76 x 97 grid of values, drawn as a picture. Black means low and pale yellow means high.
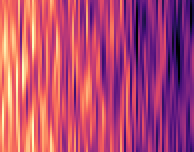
Grain: streaks running down. Ninth with the lowest average: top right. Slope: up to the left.
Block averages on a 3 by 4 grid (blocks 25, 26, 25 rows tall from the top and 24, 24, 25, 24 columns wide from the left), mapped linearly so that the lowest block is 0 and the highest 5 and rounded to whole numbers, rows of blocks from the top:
5 3 1 0 | 5 3 2 0 | 5 3 2 1
